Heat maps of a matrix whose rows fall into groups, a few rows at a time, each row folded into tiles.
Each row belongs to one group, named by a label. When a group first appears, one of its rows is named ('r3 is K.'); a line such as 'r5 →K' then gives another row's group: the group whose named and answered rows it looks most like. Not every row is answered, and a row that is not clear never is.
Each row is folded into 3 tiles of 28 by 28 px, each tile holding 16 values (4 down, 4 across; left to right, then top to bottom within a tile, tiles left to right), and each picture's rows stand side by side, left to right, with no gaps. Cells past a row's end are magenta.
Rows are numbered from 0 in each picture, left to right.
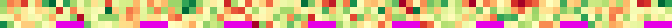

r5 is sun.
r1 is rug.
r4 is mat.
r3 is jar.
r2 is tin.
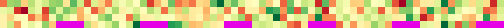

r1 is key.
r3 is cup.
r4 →jar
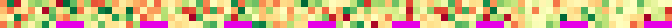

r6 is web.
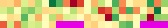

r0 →jar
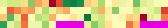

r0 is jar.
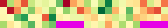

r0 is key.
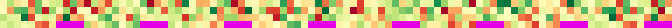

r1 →key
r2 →mat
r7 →cup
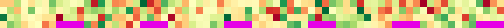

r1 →mat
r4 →rug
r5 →key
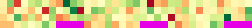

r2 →web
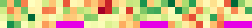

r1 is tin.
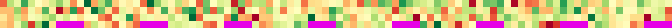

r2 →cup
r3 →web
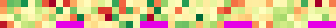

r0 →sun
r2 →rug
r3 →jar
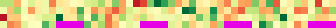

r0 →web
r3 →rug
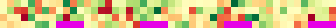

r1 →tin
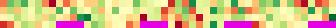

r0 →sun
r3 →sun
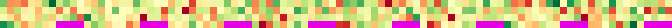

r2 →tin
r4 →sun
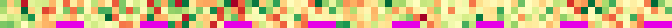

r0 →rug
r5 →web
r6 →mat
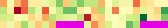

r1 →web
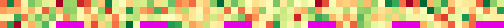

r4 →jar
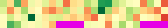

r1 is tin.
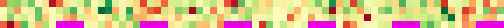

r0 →sun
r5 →rug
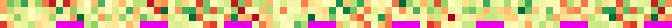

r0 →sun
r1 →mat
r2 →cup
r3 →web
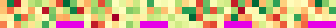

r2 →cup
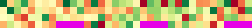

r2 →mat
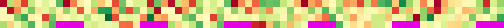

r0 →key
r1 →cup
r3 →sun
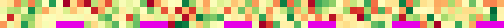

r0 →jar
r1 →key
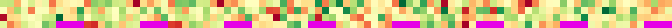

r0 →web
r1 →sun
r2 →sun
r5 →rug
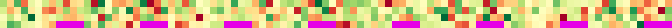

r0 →rug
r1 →mat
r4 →sun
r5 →cup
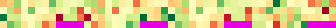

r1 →web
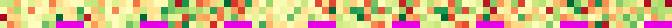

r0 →web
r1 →web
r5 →cup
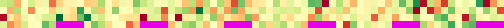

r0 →web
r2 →jar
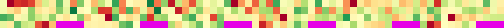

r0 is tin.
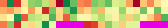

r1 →sun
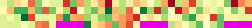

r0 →cup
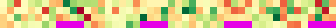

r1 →web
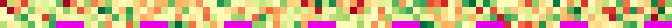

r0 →key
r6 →jar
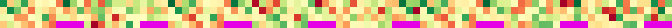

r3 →key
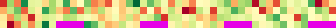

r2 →tin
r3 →key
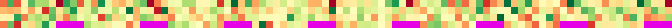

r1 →mat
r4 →jar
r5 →sun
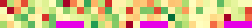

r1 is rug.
